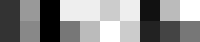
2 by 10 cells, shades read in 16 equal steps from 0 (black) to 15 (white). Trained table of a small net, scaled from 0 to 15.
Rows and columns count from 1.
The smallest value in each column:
3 8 0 7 11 12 12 1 4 7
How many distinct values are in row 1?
8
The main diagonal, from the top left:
3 8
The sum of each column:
6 17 0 21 25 27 26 3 15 22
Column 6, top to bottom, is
12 15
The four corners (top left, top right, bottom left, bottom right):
3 15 3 7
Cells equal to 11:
2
